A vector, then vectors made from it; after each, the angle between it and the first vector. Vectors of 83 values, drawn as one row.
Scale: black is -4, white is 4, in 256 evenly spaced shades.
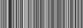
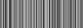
partly aligned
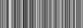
nearly opposite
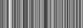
nearly opposite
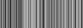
partly aligned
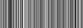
nearly parallel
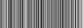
partly aligned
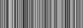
nearly opposite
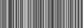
nearly parallel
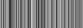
partly aligned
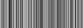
nearly parallel
